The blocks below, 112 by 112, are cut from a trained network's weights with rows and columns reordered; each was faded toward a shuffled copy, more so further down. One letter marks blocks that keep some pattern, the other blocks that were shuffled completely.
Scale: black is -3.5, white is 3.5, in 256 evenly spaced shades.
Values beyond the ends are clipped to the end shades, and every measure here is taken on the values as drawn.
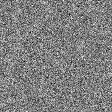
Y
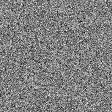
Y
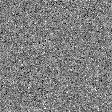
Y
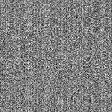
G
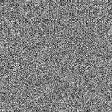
G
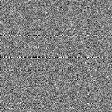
G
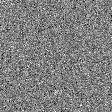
Y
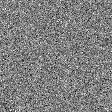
Y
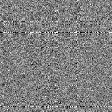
G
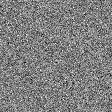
Y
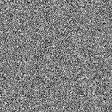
G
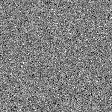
Y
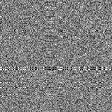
G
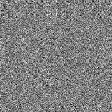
G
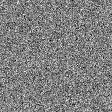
Y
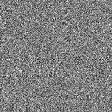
G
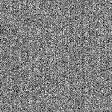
G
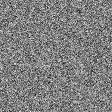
Y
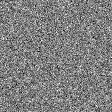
Y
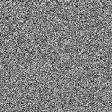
G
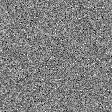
Y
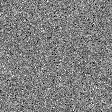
Y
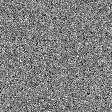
Y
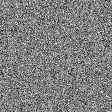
Y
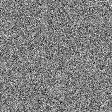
Y
